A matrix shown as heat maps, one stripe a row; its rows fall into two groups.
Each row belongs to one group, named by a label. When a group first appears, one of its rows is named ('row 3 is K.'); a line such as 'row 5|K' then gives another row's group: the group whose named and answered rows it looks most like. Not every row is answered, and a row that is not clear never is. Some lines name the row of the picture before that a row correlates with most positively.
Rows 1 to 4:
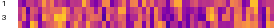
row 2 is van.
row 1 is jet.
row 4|van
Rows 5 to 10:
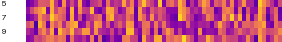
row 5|jet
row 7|jet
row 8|van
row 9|van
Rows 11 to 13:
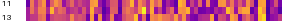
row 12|jet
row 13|jet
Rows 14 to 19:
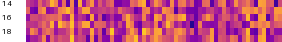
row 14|jet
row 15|van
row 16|jet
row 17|van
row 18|jet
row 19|jet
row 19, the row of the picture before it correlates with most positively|13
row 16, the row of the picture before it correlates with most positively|13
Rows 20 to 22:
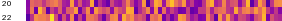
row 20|jet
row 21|van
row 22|jet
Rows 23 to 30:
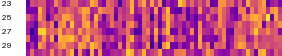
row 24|van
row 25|van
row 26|van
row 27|van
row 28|van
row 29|van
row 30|jet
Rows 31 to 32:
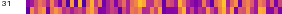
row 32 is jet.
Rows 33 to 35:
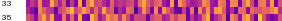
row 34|van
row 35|jet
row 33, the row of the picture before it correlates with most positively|31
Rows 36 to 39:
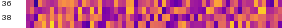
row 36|van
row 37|jet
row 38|van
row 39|jet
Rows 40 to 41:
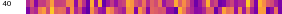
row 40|jet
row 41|jet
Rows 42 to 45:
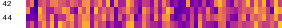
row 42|van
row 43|van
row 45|van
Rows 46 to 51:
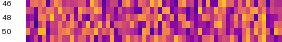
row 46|jet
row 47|van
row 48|jet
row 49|van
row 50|van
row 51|jet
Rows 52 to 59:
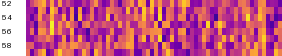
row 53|jet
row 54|jet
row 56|jet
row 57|jet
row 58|van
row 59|van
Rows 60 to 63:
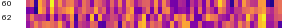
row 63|jet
